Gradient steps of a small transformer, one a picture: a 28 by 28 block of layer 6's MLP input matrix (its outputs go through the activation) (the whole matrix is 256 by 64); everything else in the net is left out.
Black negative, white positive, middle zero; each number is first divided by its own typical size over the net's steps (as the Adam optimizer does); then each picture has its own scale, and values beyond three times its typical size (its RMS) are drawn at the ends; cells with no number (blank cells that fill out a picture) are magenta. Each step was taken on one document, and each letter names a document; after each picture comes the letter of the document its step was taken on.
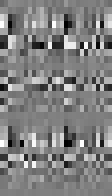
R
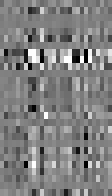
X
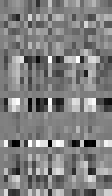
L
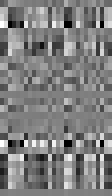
R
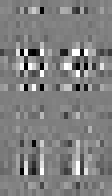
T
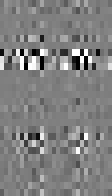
T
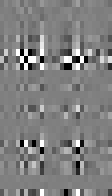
T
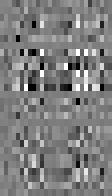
T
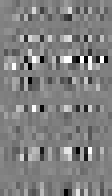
X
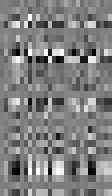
L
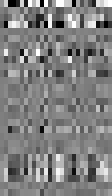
L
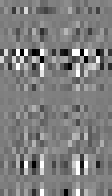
T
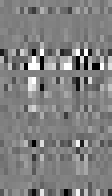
X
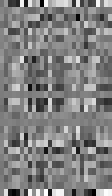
L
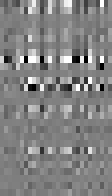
X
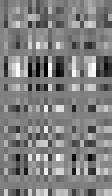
L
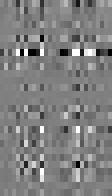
T
